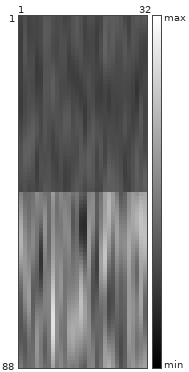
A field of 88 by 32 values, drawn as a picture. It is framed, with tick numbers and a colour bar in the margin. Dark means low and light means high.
It is made of 2 by 1 panels. Panel 1,1: low, streaked downward, faint in contrast. Panel 2,1: middling, streaked downward, strong in contrast.
